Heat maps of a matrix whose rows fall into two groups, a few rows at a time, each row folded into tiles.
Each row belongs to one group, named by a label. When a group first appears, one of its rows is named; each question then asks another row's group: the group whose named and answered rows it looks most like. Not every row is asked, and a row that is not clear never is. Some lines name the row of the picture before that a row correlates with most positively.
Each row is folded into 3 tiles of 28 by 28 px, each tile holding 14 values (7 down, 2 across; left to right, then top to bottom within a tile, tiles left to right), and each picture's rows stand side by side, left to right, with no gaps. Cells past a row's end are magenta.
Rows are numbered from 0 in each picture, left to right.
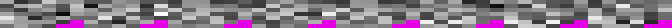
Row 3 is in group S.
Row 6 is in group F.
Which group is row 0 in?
F
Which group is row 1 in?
S
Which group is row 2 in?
S
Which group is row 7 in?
F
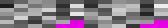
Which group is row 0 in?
S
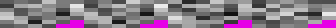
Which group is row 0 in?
F
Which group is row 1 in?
F
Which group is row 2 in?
F
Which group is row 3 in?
S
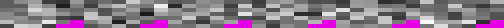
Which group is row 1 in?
F
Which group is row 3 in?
S
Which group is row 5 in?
F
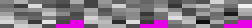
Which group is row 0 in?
F
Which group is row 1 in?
F
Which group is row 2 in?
F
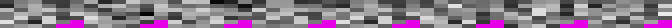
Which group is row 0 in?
S
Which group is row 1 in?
F
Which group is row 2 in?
S
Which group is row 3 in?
S
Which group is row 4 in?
S
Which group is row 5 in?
F
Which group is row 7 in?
S
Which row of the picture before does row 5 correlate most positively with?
1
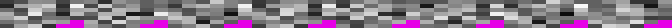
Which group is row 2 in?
F
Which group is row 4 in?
S
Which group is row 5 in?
S
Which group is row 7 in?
F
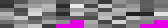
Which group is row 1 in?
S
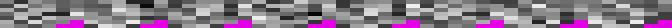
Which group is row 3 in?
F
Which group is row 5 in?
S
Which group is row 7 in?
F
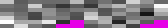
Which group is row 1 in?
F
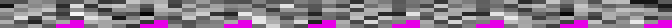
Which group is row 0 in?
S
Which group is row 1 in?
F
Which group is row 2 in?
S
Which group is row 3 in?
F
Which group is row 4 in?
S
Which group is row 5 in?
S
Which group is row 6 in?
F
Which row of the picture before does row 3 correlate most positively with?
0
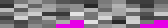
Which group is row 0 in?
S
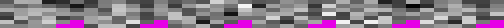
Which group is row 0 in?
S
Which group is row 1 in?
F
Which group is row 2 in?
F
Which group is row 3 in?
S
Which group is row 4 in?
S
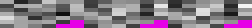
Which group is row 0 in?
F
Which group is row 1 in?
F
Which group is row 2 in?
F
